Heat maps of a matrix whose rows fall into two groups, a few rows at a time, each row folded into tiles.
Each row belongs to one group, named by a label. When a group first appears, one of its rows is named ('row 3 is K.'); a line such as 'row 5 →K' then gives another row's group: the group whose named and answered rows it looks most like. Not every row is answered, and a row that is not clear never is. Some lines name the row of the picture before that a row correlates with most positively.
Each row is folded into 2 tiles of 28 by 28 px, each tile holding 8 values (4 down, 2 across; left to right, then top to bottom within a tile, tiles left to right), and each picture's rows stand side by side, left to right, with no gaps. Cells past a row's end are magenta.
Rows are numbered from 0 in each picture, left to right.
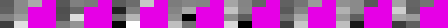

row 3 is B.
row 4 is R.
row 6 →R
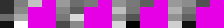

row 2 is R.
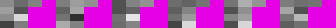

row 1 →B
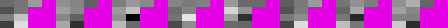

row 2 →B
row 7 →R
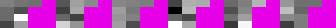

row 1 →B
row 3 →B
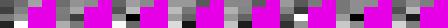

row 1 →B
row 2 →B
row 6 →B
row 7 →B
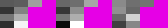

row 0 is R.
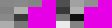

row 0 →B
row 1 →B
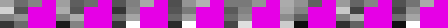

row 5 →R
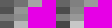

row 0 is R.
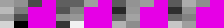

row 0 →R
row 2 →B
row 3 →B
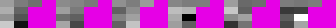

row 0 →R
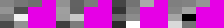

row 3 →B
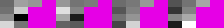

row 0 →B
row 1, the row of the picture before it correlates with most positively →3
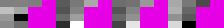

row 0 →B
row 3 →R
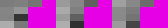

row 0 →B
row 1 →R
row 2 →R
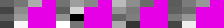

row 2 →R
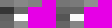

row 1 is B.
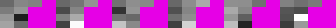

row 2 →B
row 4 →R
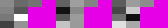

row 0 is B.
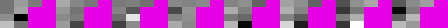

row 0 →B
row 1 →R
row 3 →B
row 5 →R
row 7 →B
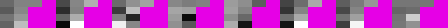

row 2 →B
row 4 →R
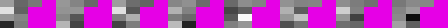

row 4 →B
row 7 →B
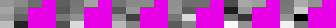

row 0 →R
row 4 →B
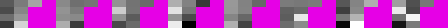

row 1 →R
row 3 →R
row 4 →R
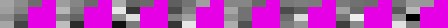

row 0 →R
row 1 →R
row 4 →R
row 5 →B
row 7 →B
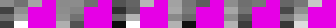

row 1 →R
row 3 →R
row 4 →R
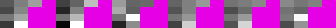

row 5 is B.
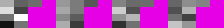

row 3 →B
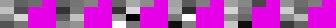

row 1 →B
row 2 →B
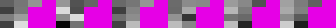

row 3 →B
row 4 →R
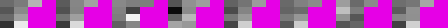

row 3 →B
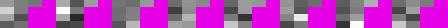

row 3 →B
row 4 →B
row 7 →B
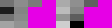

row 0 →B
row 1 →R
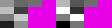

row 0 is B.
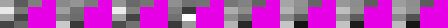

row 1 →R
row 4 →R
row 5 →R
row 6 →R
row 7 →R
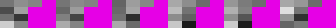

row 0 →B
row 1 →B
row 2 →B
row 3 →R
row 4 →R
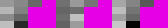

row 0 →R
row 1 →B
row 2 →R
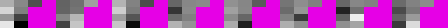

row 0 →R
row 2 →R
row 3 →B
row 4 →R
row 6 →B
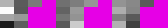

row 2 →R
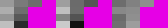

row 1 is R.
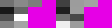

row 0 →B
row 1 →B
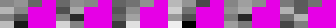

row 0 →R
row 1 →B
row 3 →R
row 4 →B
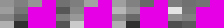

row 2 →R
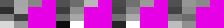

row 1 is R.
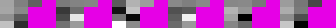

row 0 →R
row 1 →B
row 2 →B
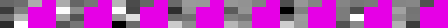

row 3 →B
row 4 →B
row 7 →R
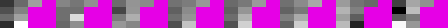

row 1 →B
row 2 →B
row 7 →B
